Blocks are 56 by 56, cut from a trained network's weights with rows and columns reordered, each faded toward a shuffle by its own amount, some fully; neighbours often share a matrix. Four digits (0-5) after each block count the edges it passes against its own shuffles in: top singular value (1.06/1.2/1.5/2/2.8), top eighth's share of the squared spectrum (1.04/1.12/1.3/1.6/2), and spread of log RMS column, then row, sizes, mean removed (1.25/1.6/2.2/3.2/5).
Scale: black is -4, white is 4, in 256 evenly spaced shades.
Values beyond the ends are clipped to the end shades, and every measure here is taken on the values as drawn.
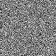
2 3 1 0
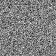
1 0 0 0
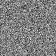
0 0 0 0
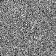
2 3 1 0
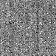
2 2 0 1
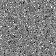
0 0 0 0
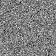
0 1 0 0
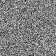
0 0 0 0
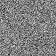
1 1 0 0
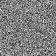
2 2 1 0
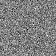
0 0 0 0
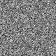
0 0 0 0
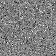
0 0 0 0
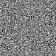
3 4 2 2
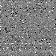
1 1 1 0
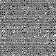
3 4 3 1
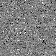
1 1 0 0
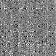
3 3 0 3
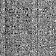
3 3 1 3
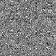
2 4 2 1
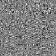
3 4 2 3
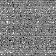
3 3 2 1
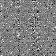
2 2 2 0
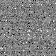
2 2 0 0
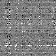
3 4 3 2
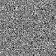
2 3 1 0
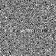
2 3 1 1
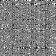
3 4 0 3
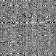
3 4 0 3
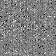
2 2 0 1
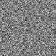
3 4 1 0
